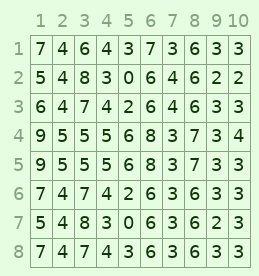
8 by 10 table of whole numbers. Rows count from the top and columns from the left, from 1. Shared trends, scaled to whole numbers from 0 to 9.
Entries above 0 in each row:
10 9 10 10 10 10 9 10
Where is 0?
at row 2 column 5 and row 7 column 5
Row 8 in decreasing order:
7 7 6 6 4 4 3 3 3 3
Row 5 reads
9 5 5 5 6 8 3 7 3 3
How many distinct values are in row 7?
7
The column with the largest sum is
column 1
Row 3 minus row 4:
-3 -1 2 -1 -4 -2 1 -1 0 -1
